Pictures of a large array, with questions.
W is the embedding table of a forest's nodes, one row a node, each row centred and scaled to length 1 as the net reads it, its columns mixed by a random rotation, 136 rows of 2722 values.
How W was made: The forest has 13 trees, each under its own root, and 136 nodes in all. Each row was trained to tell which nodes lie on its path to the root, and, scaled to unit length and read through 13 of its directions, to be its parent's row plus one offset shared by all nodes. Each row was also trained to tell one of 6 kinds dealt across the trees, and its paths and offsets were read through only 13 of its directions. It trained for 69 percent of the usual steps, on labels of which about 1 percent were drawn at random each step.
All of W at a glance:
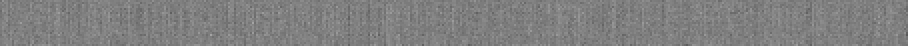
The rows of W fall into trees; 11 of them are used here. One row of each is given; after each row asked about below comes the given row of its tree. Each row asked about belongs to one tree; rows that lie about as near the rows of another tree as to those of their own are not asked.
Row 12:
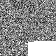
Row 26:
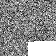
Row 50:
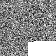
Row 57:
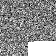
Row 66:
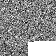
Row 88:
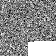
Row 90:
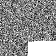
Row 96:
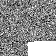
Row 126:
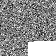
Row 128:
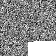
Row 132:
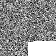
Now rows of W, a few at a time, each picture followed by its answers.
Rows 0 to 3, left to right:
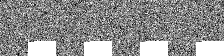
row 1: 57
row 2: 132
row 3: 128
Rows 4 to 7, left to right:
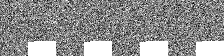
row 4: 26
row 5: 57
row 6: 66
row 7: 126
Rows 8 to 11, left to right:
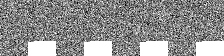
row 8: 132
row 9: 132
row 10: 96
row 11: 12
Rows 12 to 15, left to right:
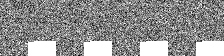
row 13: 96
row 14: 26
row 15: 88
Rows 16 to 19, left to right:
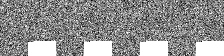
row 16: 128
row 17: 126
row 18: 12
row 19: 96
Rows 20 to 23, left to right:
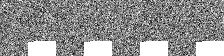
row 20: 50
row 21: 90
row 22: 132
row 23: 26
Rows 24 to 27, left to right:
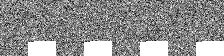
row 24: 88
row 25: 57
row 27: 88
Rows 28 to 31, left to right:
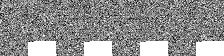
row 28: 88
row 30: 50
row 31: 88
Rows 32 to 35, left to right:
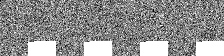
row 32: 50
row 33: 128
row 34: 50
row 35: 26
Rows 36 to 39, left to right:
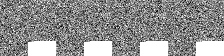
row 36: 90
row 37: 90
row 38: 90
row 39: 90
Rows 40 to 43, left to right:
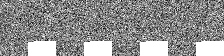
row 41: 57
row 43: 128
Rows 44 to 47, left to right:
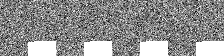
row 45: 50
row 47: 57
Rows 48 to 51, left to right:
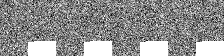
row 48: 26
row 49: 50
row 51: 50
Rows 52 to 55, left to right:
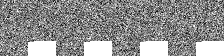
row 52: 88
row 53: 88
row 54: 90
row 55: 128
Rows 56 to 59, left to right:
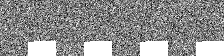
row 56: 128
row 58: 128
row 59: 26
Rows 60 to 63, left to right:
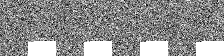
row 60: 90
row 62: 57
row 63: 50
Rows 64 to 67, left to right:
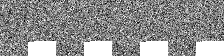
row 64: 88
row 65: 66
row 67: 90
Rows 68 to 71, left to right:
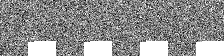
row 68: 88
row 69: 57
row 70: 88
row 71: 90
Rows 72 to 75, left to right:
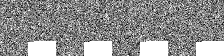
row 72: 128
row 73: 57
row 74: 90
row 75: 57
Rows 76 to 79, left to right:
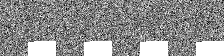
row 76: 50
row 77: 128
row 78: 90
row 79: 50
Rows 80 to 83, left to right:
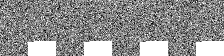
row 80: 66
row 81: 132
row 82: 126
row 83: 57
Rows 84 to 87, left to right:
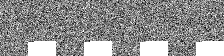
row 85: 88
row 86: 132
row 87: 90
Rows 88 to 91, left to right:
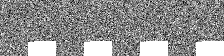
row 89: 90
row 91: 128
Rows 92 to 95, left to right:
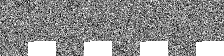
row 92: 57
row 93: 96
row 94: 132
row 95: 57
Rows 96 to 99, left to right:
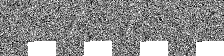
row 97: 132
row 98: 132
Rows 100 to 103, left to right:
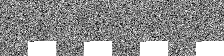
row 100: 26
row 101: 126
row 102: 90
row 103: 50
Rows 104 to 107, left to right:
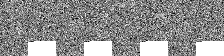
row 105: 50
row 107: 50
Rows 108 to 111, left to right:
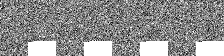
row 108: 132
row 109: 66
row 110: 26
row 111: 26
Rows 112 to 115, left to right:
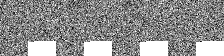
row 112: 26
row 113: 96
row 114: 96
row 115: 57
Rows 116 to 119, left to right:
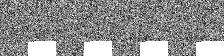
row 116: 26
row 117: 126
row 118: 132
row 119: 12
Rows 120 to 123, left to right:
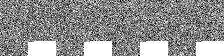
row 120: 132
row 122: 26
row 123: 126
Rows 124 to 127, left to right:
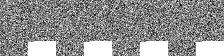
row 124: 126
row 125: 128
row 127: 126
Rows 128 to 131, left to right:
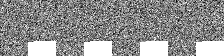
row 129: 57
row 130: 132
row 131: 26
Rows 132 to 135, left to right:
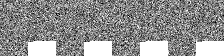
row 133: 88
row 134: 128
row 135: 50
